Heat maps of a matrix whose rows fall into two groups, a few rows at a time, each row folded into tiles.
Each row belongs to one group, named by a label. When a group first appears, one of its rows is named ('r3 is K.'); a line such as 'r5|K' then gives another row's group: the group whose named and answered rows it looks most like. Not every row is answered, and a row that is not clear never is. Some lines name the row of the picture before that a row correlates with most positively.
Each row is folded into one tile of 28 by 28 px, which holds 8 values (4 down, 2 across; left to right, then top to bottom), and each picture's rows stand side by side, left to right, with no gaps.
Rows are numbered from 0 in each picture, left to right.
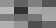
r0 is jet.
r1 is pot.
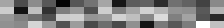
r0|jet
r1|jet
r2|pot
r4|pot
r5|pot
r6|pot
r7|jet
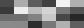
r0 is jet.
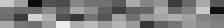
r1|pot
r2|jet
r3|jet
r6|pot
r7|jet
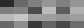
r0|pot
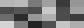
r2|jet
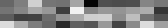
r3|pot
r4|pot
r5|jet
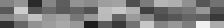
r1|pot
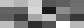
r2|jet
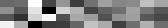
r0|jet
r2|pot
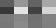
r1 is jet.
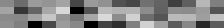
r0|jet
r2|jet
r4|pot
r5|jet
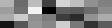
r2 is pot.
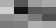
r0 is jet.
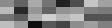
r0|jet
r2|pot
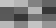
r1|jet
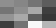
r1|jet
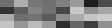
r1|jet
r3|pot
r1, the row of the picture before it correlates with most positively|1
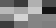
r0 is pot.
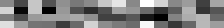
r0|jet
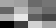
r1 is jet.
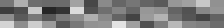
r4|jet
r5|pot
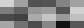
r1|pot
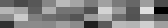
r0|pot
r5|jet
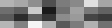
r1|jet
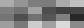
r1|jet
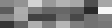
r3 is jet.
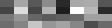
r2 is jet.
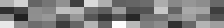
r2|pot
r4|jet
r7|jet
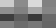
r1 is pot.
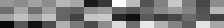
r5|jet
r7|jet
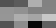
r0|pot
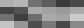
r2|pot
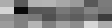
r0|jet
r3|jet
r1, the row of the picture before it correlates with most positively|0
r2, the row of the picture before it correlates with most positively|0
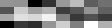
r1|pot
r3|jet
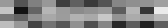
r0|jet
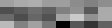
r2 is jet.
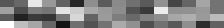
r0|jet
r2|pot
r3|pot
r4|jet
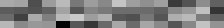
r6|pot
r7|jet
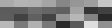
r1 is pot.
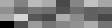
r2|pot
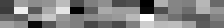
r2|jet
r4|pot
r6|jet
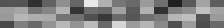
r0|pot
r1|pot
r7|pot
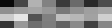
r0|pot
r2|pot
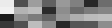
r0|pot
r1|jet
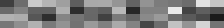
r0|pot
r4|jet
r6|jet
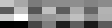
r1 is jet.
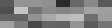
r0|jet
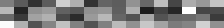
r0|jet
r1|pot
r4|jet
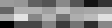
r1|pot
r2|pot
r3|pot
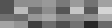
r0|jet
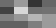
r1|pot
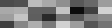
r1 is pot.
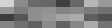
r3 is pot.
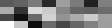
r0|jet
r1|pot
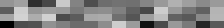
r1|pot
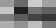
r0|jet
